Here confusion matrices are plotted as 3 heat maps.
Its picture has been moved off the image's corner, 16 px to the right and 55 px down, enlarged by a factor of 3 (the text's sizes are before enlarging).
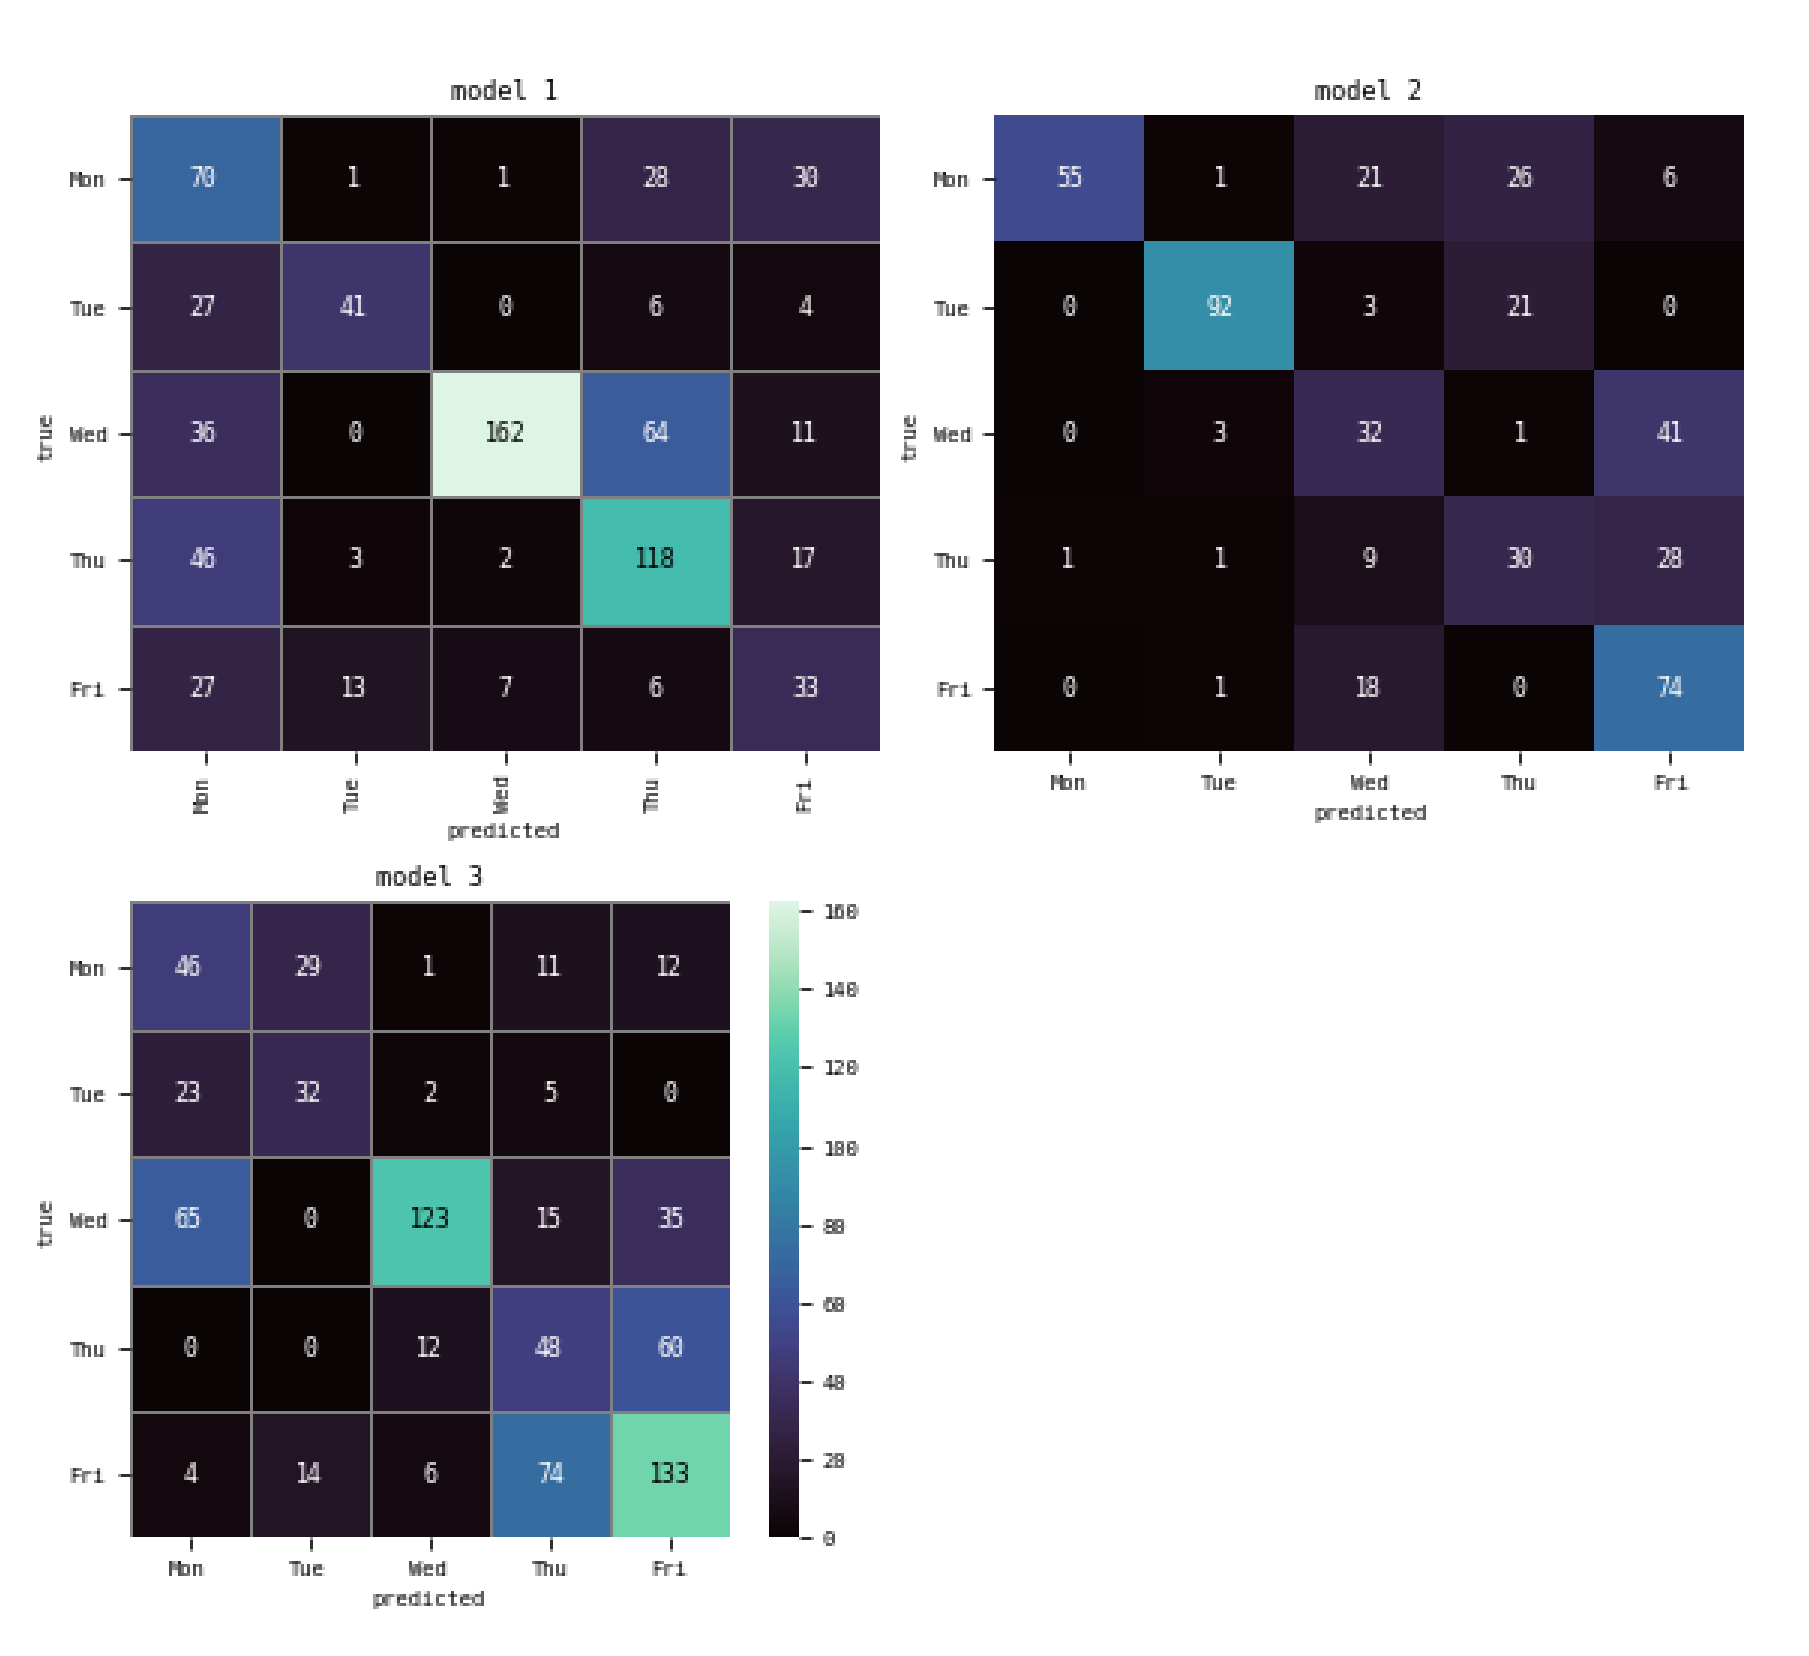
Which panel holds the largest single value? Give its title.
model 1
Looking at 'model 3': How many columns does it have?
5
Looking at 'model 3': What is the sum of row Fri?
231
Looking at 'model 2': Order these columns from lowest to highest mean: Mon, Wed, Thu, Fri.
Mon, Thu, Wed, Fri
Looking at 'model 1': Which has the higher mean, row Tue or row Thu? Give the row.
Thu
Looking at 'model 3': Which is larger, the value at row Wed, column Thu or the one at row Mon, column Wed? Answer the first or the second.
the first
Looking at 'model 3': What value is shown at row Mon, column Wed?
1
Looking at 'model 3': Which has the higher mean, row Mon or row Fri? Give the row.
Fri
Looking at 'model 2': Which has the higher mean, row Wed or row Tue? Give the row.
Tue
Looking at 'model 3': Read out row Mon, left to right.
46 29 1 11 12
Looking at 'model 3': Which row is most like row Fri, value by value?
Thu
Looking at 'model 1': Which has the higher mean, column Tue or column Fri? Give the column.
Fri
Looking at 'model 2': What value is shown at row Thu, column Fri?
28
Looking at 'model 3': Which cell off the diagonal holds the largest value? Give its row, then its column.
Fri, Thu
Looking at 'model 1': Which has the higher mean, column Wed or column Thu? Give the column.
Thu
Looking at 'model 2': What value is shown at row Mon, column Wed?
21
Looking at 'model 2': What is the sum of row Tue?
116
